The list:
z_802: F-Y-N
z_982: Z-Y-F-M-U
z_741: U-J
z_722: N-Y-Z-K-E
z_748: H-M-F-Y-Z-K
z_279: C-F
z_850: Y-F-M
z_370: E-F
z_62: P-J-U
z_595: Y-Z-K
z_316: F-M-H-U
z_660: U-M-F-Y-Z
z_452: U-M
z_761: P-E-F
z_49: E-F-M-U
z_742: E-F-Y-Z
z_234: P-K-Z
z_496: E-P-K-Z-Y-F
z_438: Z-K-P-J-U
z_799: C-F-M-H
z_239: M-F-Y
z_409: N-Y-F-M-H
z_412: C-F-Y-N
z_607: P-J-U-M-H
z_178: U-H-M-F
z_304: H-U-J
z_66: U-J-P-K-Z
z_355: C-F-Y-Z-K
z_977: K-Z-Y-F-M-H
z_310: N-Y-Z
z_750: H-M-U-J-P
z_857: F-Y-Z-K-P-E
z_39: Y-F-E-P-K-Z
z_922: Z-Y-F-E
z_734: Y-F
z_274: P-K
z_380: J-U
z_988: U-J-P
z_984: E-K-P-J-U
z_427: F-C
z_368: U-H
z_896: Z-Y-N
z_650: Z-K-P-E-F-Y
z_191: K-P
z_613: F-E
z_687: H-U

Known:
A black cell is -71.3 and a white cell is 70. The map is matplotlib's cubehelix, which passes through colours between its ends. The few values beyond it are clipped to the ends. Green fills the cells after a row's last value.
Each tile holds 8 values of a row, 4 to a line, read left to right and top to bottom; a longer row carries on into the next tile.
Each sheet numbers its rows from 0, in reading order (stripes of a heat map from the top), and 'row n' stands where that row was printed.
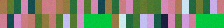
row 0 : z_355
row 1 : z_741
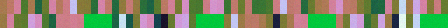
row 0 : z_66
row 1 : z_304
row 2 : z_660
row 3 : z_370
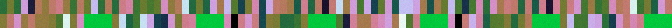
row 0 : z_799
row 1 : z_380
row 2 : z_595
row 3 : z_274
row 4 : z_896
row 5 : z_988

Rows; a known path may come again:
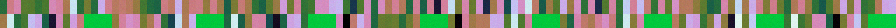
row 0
z_741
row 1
z_49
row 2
z_687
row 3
z_896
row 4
z_191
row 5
z_984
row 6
z_370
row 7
z_368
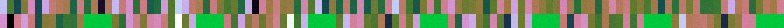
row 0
z_595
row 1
z_761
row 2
z_279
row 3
z_239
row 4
z_742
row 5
z_39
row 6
z_660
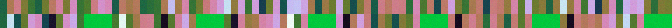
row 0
z_304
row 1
z_178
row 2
z_274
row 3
z_922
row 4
z_977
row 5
z_234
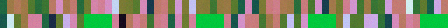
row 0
z_750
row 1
z_650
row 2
z_355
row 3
z_988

